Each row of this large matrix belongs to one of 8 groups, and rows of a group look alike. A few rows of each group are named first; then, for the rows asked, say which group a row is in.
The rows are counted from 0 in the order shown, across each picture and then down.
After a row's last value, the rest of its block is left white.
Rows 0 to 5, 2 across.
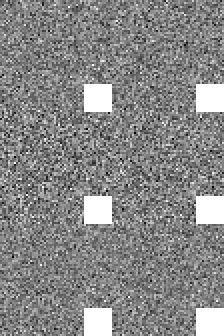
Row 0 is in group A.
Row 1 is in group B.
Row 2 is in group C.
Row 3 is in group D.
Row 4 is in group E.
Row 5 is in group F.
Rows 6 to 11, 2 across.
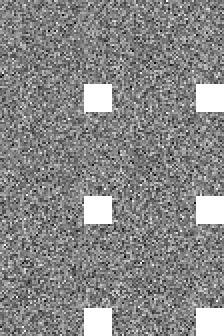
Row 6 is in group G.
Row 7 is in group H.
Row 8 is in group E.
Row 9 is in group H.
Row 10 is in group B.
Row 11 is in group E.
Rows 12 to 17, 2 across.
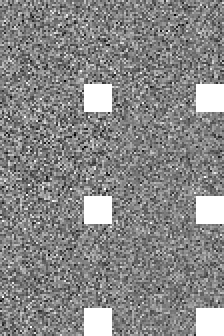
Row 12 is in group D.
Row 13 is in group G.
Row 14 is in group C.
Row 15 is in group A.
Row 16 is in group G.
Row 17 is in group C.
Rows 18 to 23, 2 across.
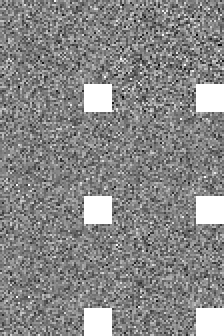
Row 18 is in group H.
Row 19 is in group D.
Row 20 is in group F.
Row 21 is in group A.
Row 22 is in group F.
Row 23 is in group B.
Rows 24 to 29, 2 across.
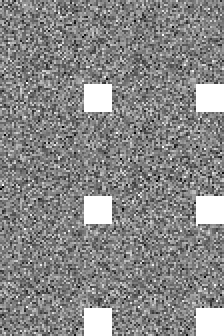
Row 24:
C
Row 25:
D
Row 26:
G
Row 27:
D
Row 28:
E
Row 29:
E
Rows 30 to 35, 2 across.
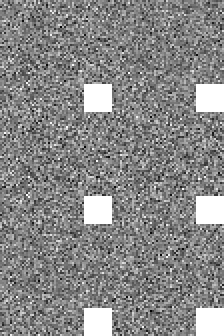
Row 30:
D
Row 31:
F
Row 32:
D
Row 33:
C
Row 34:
F
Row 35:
G
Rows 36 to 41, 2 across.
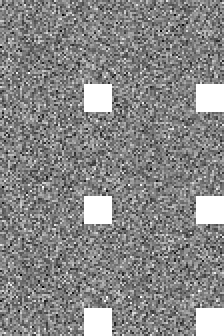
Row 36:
H
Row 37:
G
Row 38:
C
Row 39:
F
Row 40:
H
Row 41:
F
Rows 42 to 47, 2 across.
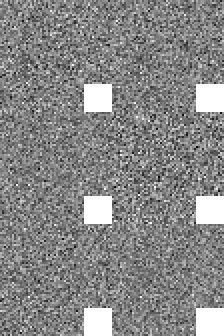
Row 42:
D
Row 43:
B
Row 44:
F
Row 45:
C
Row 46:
G
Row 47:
H
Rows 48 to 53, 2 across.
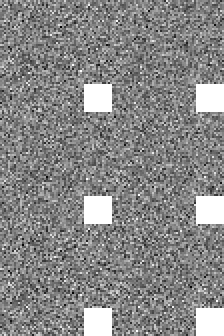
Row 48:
D
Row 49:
B
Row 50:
C
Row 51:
E
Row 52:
D
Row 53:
E
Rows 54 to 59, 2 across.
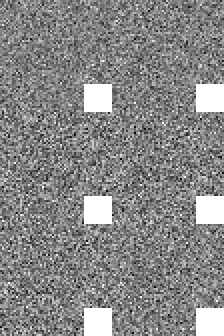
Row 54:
A
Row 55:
B
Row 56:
C
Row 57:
D
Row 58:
E
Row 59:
H
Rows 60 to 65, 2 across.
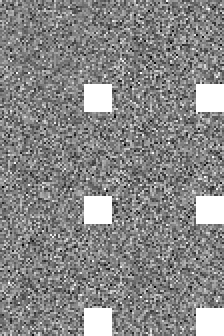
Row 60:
F
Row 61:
H
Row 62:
C
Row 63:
E
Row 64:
D
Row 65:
H
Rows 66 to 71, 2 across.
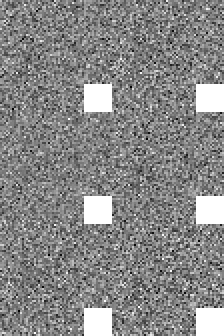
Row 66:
B
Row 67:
H
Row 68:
A
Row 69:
B
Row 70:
H
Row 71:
D
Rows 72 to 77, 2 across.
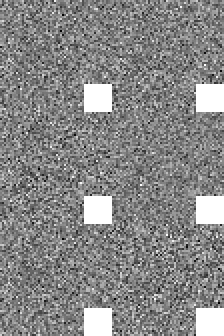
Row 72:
H
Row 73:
E
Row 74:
D
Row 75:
B
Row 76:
H
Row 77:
C
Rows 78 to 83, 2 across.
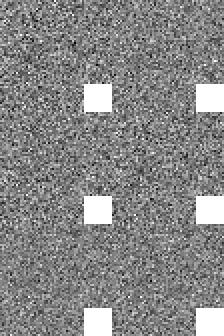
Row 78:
B
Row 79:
A
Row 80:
E
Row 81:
B
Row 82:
F
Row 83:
F
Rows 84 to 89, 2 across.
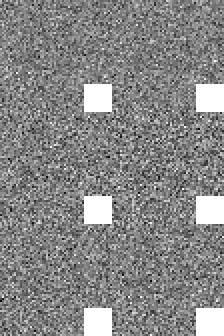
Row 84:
F
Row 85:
A
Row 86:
D
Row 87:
C
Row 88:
G
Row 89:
F
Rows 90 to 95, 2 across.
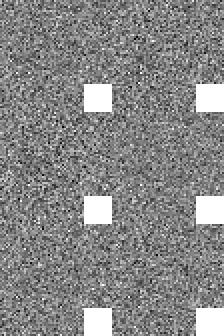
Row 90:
F
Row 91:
B
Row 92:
H
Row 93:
F
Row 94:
A
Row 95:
B
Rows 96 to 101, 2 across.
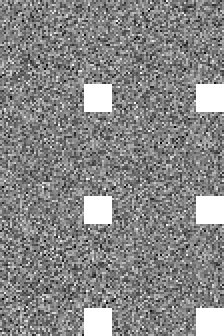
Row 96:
D
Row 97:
B
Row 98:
C
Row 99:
G
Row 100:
C
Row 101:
G
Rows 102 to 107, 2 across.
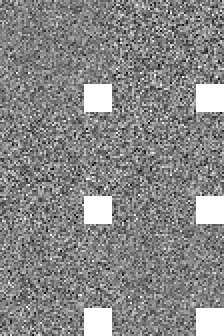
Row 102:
F
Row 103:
C
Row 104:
E
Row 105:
B
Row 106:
D
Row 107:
F
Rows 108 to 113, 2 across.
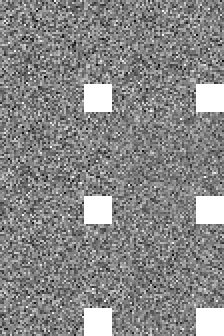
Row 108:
B
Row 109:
D
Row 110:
D
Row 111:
A
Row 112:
E
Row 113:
H
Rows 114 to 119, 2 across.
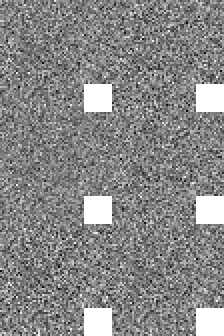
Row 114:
H
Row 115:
E
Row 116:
F
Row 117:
D
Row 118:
H
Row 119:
H
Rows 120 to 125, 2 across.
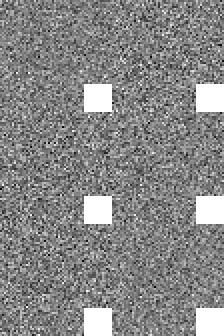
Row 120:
F
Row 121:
D
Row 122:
G
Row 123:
B
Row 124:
C
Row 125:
H
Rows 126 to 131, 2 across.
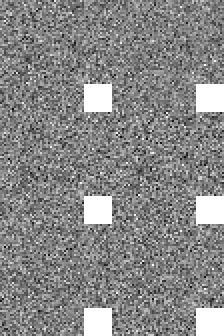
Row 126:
B
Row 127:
A
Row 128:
D
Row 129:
B
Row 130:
G
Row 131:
E
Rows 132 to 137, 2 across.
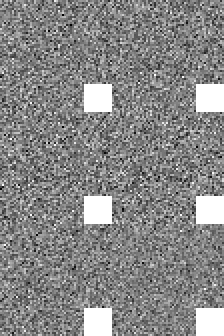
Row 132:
G
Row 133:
C
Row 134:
G
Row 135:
D
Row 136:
B
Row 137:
A
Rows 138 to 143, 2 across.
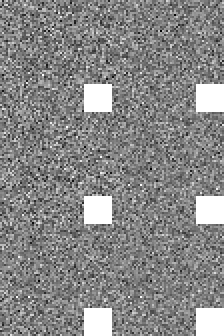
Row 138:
C
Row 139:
G
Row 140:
D
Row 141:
F
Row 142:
F
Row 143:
F
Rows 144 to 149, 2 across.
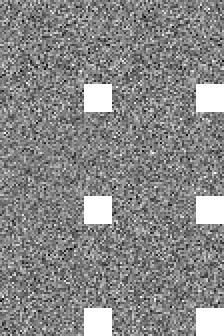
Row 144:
D
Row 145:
D
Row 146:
B
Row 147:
A
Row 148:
G
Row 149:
C
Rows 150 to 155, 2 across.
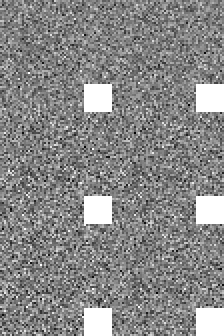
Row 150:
H
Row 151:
E
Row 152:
D
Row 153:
D
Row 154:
E
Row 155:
D
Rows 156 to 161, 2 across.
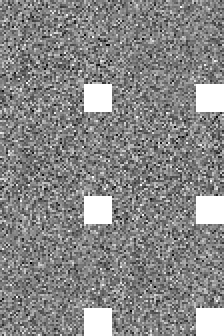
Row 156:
D
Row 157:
A
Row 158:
H
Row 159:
G
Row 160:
A
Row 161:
H
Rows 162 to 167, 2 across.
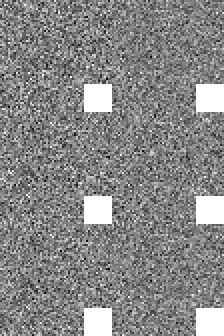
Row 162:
C
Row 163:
F
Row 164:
D
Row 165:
A
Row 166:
D
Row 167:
F
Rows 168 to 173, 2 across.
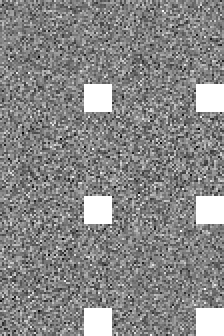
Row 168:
F
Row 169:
D
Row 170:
D
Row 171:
C
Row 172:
G
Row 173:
A
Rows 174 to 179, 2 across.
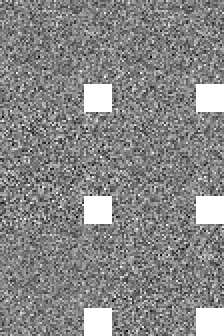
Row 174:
F
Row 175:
F
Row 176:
E
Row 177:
E
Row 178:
F
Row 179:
G
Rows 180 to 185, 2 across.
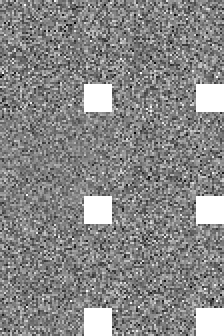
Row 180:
G
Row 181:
H
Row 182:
E
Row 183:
D
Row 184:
C
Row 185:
E
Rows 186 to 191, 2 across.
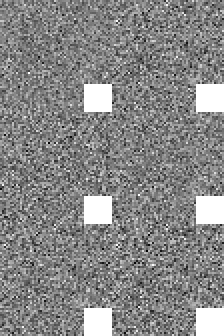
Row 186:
H
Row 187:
B
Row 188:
G
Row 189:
E
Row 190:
B
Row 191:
B
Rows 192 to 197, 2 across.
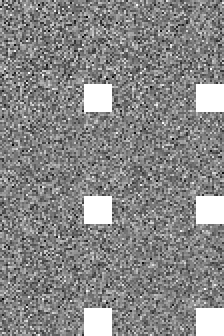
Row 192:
C
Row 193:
G
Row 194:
E
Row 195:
D
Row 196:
C
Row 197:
A
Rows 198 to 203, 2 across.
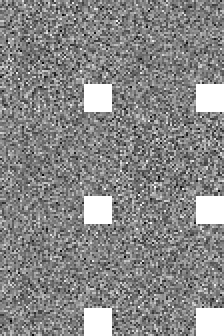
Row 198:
H
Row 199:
B
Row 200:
H
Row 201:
C
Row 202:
D
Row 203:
E
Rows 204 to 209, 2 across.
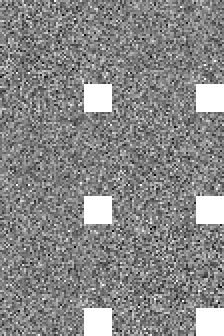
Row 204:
H
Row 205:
A
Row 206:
F
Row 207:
H
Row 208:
A
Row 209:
C
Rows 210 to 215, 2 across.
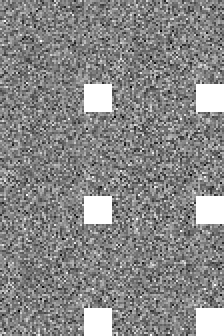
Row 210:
B
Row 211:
H
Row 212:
E
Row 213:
E
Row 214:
H
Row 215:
A
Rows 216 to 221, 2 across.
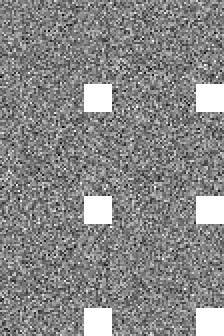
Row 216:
G
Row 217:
E
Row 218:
H
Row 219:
C
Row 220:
G
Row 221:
D
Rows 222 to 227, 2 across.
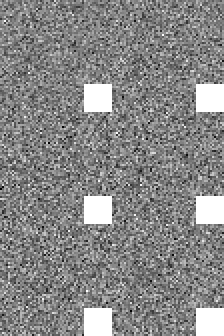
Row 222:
B
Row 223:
D
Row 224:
G
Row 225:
B
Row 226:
C
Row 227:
H
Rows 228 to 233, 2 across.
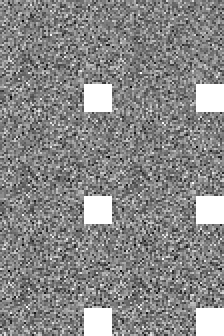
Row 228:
D
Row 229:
H
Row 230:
D
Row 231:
D
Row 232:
D
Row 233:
D
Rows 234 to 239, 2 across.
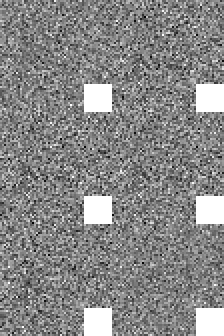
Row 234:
H
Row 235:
D
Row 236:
D
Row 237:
D
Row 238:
B
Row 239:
A
